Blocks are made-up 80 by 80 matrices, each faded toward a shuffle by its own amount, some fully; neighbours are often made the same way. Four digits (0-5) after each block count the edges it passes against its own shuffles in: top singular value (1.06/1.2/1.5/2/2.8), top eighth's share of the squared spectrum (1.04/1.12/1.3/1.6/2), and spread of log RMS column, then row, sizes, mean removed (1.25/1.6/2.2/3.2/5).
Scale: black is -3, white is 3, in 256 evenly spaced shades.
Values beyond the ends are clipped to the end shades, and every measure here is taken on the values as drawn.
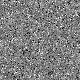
0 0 0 0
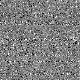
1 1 0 3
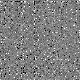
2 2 2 2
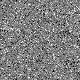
0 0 0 0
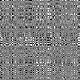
5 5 3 4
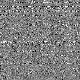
2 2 0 3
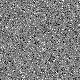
0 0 0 0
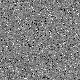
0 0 0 0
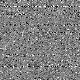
2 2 0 3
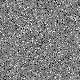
0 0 0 0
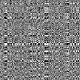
5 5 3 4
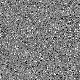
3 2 1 1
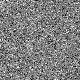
1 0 0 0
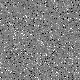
1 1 0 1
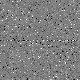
2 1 0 1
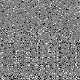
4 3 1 2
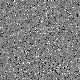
0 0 0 0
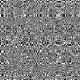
4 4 3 3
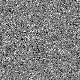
2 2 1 0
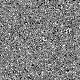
2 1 0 0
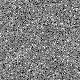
1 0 0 0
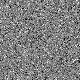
1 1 0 0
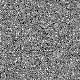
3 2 0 0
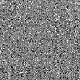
3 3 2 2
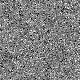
1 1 0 0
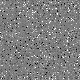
2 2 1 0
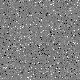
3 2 1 1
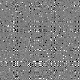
4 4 2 3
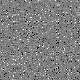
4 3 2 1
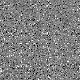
3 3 2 2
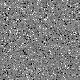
3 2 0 1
